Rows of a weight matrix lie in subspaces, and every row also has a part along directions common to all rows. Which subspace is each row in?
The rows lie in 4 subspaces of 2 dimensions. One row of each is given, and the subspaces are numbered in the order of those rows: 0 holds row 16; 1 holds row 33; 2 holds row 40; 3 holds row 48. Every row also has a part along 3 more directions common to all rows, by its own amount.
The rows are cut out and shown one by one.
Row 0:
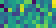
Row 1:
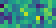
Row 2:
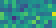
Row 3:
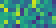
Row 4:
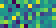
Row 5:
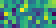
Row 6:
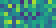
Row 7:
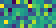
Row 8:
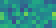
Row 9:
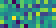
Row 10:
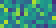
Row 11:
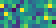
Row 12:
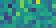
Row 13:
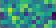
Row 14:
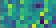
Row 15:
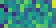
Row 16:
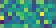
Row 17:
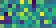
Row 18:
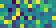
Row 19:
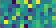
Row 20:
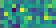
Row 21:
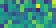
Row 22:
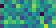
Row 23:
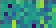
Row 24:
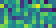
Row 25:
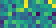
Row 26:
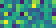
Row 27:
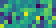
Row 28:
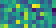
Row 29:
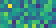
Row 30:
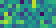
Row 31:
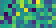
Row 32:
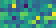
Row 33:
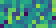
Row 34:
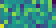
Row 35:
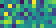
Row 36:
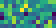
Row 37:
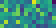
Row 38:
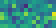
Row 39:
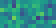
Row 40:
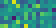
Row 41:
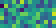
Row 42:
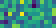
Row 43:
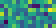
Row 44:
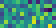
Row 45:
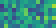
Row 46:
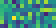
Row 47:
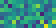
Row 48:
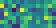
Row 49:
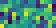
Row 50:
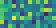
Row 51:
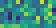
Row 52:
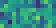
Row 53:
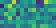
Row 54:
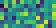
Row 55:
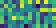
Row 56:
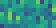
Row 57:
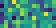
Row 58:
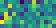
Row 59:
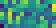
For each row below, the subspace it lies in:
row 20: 3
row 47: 0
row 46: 2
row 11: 3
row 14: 0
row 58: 0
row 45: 3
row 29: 0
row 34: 1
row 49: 1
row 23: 0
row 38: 3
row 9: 2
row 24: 2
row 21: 1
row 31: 0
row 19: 2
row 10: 1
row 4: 2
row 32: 3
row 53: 0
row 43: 2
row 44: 2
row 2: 3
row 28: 2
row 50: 2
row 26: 0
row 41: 3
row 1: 1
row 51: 1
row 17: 0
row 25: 3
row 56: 1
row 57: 2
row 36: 3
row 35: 0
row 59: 1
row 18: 2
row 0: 1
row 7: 2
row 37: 1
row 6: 0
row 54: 3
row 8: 3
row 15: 1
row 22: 0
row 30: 0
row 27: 1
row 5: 3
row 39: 3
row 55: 2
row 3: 1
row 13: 3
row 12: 0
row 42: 0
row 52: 1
